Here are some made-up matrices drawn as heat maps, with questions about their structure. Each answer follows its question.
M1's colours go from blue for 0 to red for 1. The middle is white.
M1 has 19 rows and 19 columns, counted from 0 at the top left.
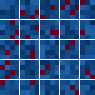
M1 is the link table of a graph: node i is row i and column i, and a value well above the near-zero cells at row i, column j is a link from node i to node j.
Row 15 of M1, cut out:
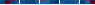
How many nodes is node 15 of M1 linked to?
2
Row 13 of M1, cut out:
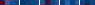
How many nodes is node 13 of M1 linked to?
2
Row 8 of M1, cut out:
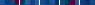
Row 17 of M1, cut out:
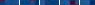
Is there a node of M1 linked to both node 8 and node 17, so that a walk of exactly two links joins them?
yes
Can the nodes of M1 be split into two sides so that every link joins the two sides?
yes
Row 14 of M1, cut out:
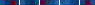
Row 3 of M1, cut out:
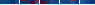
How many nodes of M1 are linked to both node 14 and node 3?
1
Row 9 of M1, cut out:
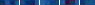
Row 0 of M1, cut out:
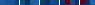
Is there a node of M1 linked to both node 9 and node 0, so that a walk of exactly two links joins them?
yes
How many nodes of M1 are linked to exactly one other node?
7
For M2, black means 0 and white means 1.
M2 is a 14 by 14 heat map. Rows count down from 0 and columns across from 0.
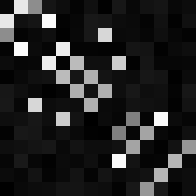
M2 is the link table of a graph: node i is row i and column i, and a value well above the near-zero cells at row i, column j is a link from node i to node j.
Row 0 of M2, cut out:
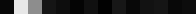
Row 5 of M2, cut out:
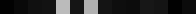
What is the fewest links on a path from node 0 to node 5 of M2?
4
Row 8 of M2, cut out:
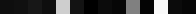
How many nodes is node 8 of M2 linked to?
3
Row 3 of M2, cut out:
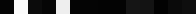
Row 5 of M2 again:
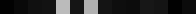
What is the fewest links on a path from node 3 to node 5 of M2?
2
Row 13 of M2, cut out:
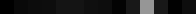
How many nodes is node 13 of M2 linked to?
1
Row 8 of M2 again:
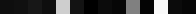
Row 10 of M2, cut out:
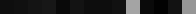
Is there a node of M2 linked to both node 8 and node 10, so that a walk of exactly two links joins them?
yes
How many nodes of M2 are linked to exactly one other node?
2
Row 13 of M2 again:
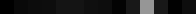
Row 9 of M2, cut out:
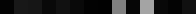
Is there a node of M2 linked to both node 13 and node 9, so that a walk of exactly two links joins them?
yes
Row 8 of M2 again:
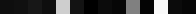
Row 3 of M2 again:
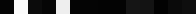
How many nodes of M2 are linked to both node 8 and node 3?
1
